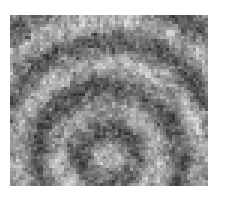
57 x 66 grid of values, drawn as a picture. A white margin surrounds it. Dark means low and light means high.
Overall the values sit about 50% of the way up the scale. The field is mottled with small blotches. Concentric rings centre on the bottom middle. There is no seam.
